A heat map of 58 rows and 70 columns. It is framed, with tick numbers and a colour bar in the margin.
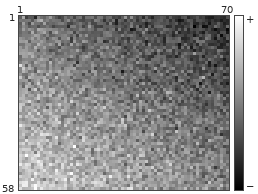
The ninth with the lowest average is the top right. The halves do not mirror each other. The bottom left is the ninth with the highest average. The grain is fine, like static. The field climbs toward the bottom left. No row or column stands out. There are no regular stripes.
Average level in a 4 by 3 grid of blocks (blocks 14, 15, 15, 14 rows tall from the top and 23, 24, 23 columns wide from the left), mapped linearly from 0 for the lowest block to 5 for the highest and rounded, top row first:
210 | 321 | 432 | 543
